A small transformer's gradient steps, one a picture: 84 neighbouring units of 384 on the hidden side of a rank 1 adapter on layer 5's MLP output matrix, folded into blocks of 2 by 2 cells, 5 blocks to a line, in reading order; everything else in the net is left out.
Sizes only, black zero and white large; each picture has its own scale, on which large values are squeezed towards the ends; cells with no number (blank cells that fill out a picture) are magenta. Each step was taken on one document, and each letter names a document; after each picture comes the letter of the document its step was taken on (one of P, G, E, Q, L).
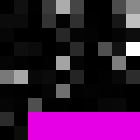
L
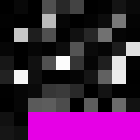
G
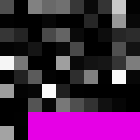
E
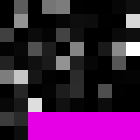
L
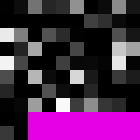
E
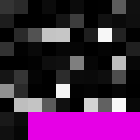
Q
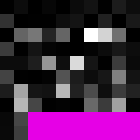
Q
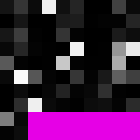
L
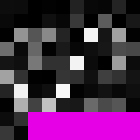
Q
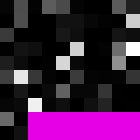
L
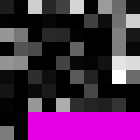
E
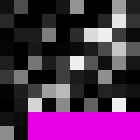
G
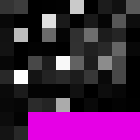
G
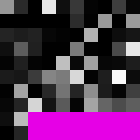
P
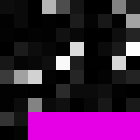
L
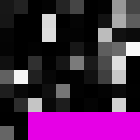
G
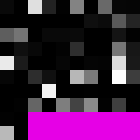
E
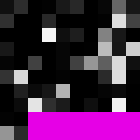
G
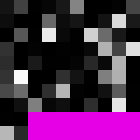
G
